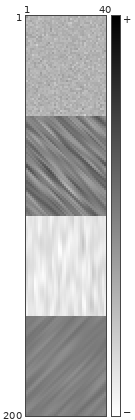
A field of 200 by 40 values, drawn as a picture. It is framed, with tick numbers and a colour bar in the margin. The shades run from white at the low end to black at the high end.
It is made of 4 by 1 panels. Panel 1,1: low, fine-grained, faint in contrast. Panel 2,1: middling, slanting down to the right. Panel 3,1: very low, streaked downward, faint in contrast. Panel 4,1: middling, slanting up to the right, faint in contrast.
